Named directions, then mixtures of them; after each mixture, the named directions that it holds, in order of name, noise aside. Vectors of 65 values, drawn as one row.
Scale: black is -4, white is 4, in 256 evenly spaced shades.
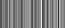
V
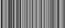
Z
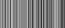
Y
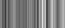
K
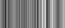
K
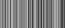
Y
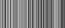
Y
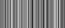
V, Y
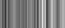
K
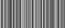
Y, Z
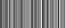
V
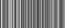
Z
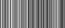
Y, Z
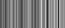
K, V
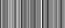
V, Z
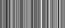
V
